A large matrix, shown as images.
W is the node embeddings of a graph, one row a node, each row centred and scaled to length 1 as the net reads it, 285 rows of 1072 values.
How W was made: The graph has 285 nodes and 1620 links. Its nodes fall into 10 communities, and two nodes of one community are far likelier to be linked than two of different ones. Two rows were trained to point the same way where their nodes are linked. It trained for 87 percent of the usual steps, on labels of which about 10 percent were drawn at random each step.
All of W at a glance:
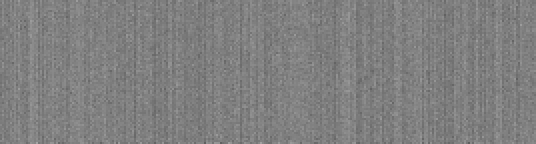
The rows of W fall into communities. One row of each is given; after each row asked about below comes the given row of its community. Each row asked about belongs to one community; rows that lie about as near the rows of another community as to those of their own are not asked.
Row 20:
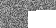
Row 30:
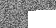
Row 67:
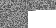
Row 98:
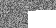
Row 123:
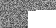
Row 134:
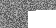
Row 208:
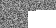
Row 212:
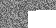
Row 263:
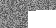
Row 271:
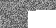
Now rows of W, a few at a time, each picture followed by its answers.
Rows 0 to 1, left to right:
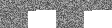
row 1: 271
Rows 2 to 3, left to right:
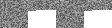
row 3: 67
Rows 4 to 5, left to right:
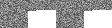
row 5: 98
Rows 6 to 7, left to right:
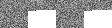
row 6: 20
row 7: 212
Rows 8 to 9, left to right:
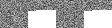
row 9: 212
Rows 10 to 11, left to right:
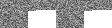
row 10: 67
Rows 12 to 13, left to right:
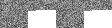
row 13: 67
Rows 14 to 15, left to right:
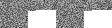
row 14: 208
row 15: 271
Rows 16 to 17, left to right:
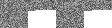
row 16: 67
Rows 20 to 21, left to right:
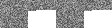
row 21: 208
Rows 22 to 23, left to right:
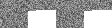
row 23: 263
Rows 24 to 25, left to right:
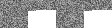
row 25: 98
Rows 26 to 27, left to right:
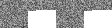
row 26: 20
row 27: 134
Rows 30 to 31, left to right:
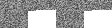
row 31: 263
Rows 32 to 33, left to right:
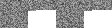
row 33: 20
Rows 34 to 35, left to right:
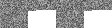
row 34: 67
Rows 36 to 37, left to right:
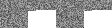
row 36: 123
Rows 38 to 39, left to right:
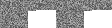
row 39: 123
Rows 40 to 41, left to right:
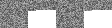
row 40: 208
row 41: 271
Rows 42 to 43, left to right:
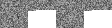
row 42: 30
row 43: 98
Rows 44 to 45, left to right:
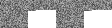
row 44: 123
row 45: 134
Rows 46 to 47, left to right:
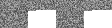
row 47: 20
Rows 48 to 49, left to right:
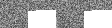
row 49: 123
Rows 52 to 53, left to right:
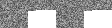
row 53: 271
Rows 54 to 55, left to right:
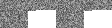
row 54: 98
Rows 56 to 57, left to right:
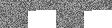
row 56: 20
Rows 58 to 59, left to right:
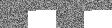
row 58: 212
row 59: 67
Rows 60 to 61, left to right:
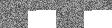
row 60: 212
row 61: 271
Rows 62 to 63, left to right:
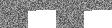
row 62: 212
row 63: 123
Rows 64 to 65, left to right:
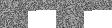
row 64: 212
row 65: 30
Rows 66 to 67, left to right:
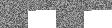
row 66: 263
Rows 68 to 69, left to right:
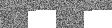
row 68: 123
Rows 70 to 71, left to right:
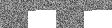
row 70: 208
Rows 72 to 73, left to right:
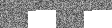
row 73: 98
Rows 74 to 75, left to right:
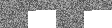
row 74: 134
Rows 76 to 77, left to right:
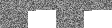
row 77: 263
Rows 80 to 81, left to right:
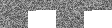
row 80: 212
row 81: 20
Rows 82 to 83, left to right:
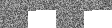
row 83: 20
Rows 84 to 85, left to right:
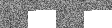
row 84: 134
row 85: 67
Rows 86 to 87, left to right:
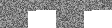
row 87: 263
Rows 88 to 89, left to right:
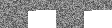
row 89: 67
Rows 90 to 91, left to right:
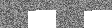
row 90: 134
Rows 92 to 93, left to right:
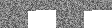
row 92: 123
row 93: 123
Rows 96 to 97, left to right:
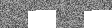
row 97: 263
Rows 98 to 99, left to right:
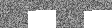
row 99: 123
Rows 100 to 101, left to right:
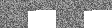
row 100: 30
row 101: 134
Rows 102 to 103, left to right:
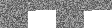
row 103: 123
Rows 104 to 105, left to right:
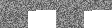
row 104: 263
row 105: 212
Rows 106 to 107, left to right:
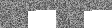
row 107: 123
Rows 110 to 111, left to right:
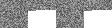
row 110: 212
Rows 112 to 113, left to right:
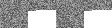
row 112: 67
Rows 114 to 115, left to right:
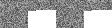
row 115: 208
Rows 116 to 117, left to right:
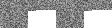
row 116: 134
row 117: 134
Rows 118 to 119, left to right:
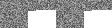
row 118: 134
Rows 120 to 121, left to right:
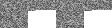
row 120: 30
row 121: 263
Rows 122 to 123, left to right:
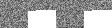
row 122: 98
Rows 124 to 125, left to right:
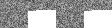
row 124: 98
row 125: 208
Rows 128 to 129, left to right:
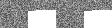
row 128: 134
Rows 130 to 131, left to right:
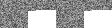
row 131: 67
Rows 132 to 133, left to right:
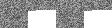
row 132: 212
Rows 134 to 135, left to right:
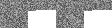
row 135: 208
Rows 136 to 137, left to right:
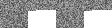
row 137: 30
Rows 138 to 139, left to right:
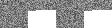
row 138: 20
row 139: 208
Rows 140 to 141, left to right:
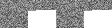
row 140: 271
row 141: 271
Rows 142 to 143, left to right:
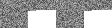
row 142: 271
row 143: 263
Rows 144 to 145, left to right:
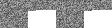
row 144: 212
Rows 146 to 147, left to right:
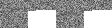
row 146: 123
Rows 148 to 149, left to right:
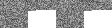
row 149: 123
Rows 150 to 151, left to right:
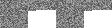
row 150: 208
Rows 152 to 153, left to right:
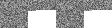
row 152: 271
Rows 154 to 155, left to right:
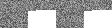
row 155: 98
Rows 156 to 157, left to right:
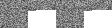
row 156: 208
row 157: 271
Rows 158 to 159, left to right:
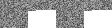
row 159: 20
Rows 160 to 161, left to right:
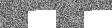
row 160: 123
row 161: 30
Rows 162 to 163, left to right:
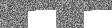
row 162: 263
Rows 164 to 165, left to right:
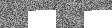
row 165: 30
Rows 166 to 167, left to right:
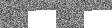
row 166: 134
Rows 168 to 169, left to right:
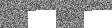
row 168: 123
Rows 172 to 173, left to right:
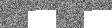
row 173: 30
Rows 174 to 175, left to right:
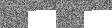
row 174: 271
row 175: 263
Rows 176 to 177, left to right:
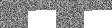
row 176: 20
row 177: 212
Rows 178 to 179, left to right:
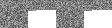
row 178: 212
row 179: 263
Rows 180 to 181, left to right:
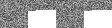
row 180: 263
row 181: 271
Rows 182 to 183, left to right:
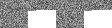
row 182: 271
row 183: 263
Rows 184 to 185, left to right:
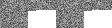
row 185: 271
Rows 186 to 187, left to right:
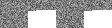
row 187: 134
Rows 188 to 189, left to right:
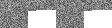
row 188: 20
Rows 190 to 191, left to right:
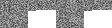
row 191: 30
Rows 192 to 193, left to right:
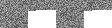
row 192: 20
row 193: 212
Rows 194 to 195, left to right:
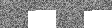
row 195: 20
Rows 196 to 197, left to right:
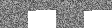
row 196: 98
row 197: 30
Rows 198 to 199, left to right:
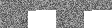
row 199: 123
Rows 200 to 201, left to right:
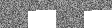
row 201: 20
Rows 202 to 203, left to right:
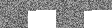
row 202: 20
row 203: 212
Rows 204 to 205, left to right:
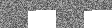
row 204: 271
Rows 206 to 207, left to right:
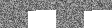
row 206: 134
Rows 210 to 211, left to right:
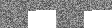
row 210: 30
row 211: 123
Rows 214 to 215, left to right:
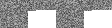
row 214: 123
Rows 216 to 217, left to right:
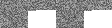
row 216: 271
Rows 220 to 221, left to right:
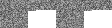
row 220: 123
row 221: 67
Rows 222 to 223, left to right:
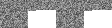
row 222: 123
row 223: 98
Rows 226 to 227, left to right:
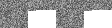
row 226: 20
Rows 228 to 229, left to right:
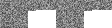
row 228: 123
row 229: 20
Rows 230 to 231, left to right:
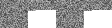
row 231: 98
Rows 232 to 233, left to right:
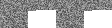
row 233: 212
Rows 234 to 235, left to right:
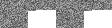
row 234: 271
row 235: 134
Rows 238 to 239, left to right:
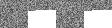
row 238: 98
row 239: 98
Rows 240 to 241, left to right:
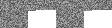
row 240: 263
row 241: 271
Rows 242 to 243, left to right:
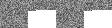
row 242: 123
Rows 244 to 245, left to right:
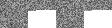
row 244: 271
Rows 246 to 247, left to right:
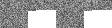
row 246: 208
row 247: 20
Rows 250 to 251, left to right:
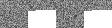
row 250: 263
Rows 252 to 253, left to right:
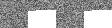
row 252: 134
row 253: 67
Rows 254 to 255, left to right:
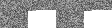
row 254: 212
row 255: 30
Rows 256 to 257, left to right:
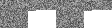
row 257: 271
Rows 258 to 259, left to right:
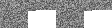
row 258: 30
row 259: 212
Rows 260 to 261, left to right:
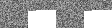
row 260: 263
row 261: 263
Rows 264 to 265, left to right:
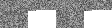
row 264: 212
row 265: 263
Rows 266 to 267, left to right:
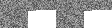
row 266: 212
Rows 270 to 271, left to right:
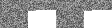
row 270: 208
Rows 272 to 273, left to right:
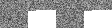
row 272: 208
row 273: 208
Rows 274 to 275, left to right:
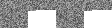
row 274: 271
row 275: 20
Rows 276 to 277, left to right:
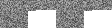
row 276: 20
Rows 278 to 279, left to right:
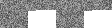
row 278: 67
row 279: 98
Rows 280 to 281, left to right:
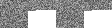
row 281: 212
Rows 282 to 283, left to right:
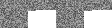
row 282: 271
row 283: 208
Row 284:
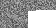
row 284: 30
